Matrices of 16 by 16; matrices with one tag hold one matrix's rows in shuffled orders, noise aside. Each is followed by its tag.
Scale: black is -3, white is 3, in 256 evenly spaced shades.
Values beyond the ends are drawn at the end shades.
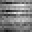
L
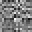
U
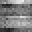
L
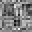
U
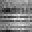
L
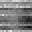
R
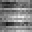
L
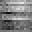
L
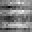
L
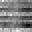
R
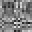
U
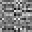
U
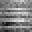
L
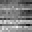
R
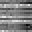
R
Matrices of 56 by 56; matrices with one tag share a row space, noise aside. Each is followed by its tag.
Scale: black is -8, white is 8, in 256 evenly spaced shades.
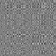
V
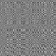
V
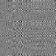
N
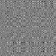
V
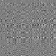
V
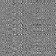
N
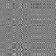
N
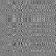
N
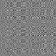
V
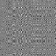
N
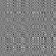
V
